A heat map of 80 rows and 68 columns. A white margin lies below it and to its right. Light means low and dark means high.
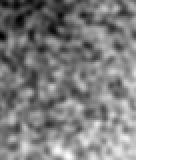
Lone odd cells: none. Grain: blotchy. Stripes: none. Odd rows or columns: none. Slope: up to the top left.
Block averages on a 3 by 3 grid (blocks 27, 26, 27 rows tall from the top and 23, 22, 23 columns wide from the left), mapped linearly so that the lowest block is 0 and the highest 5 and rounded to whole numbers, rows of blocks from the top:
542 / 331 / 210
